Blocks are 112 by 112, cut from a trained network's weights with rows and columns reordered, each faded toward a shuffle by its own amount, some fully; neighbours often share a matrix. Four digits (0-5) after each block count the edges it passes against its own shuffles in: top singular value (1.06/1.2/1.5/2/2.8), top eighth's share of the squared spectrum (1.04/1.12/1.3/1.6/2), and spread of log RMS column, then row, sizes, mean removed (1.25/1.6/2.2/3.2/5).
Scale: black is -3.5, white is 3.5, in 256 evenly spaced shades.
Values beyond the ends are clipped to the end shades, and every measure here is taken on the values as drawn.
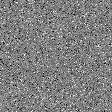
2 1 0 0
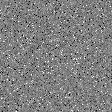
1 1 0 0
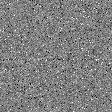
1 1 0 0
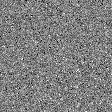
1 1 0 0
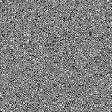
3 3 1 2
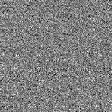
4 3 1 2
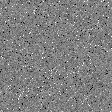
0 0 0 0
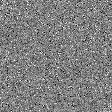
2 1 0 0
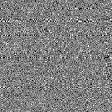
4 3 1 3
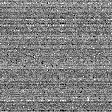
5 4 1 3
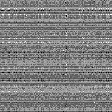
5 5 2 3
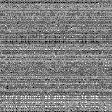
5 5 2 3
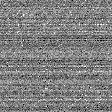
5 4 2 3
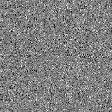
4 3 1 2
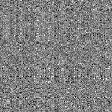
4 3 1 3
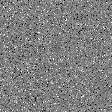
2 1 0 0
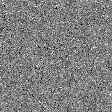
2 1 0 0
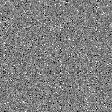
3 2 1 1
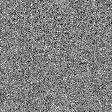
2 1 0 1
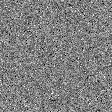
1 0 0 0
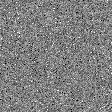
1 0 0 0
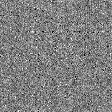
3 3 0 2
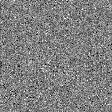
3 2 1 1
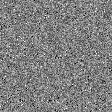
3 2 0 1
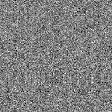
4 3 0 2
